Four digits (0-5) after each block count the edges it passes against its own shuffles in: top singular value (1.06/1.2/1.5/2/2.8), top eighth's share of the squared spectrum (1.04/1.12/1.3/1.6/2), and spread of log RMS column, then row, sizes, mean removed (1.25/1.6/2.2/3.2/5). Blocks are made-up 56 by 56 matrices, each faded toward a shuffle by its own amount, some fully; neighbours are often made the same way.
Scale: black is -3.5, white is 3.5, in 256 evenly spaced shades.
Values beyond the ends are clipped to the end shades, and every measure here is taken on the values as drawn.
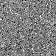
0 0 0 0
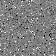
0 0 0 0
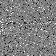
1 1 0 1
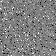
0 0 0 0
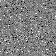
0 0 0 0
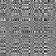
4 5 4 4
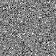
3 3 1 1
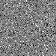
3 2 1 1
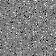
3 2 1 0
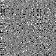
3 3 2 1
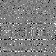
4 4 0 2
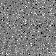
1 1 0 1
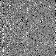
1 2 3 0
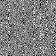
1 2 3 0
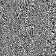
1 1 2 0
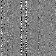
3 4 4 0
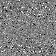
1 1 0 2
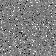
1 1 0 0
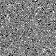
2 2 0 0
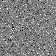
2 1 0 0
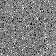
1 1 0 0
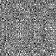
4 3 2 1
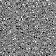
3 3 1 1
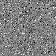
2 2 0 1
